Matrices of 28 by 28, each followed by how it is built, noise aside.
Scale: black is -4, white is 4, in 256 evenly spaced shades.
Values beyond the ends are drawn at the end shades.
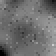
smooth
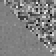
upper triangular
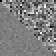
upper triangular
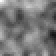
smooth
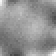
smooth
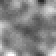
smooth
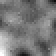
smooth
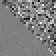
upper triangular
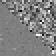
upper triangular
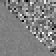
upper triangular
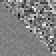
upper triangular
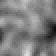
smooth
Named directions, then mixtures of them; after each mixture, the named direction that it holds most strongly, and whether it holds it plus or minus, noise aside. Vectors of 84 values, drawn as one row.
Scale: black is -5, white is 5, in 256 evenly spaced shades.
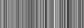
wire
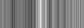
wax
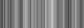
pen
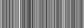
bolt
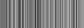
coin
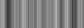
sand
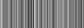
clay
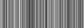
wire, plus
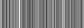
bolt, plus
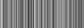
clay, plus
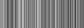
coin, minus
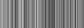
coin, minus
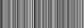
clay, minus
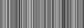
bolt, minus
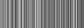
coin, minus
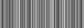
bolt, plus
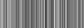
wire, plus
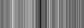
wax, minus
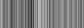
clay, plus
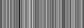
bolt, minus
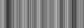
sand, plus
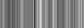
wax, plus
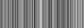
clay, minus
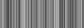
sand, plus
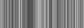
wax, plus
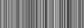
wire, plus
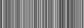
clay, minus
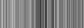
wax, minus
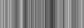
pen, minus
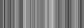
pen, plus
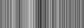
wax, minus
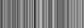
clay, minus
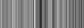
wax, minus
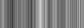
wax, plus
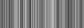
pen, plus
